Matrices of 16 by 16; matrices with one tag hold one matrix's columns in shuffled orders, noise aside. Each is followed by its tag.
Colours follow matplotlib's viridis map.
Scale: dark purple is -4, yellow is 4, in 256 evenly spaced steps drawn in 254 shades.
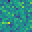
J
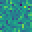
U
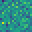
J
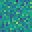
J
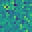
U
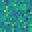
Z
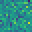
J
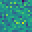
J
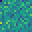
J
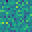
J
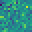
U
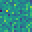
Z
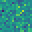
Z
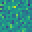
U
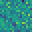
J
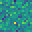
J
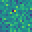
Z
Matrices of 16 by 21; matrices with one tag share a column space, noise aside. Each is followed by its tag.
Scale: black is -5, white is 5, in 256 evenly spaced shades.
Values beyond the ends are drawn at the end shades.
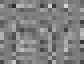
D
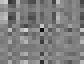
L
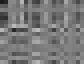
L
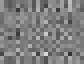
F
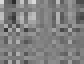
L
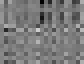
L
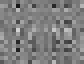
D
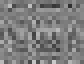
D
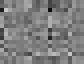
F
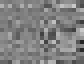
D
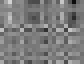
L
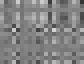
L
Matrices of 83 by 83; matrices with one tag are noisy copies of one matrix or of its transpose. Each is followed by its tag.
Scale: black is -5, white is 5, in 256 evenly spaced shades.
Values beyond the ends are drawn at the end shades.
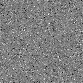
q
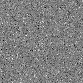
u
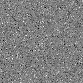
u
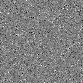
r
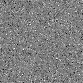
q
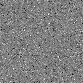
q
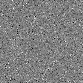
r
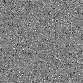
q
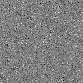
u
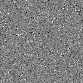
r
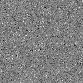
u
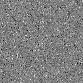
u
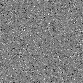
q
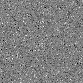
u
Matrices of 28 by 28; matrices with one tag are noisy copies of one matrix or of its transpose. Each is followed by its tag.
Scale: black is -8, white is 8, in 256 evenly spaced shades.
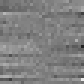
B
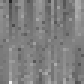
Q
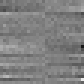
B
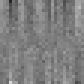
Q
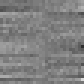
B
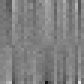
B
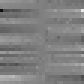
Q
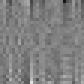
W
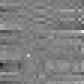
W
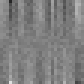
Q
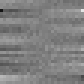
Q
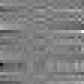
W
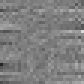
W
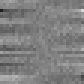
Q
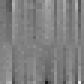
B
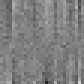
B
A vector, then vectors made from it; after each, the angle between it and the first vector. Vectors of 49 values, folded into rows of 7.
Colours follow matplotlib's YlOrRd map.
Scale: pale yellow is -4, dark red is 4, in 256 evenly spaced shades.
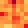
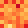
partly aligned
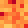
nearly parallel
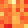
nearly opposite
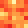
nearly opposite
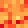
partly opposed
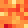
nearly opposite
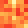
nearly opposite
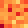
partly opposed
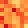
partly opposed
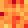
nearly parallel
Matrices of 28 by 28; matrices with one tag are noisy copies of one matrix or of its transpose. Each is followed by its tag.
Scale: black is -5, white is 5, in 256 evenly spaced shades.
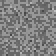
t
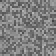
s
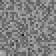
s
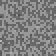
t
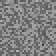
t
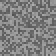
s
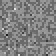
s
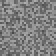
t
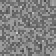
s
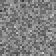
t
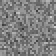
s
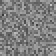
s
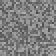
s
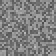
s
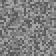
t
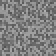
t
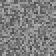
t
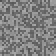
s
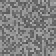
s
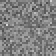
s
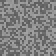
t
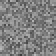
s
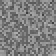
s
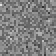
s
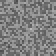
t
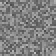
s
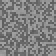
s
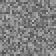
s
